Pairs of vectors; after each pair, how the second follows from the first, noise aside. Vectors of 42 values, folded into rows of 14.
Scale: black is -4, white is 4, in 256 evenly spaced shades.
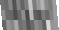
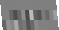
partly zeroed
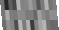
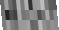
wrapped around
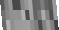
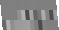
partly zeroed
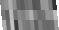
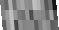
sign-scrambled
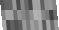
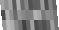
wrapped around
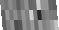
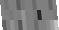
partly zeroed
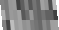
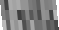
wrapped around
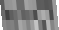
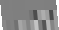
partly zeroed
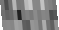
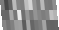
sign-scrambled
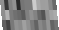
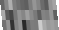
wrapped around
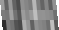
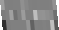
partly zeroed
